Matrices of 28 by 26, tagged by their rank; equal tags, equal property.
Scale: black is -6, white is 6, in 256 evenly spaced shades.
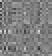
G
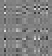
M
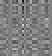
M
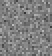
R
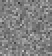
R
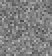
R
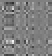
M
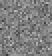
R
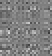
G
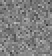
R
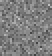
R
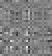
G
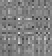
G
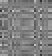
M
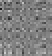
G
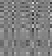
M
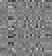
G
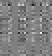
M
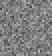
R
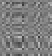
M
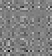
G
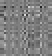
M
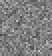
R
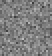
R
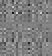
G
